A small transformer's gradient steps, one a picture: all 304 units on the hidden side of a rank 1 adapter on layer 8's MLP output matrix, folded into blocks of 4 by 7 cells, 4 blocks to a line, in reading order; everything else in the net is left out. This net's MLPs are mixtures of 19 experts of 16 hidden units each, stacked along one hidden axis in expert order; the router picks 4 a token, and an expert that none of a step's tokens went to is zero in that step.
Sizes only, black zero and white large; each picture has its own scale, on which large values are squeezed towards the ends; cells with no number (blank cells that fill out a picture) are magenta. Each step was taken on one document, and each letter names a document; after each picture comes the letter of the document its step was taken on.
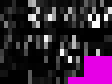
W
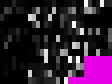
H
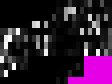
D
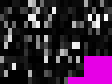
W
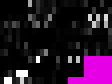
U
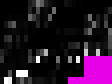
U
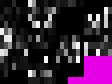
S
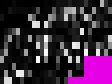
D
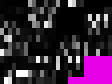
S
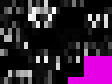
U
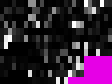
H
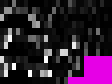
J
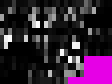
H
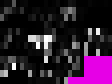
J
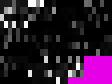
H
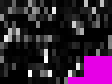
W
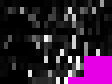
H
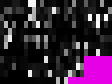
W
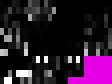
U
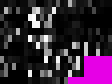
J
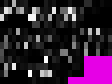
J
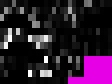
J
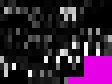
J
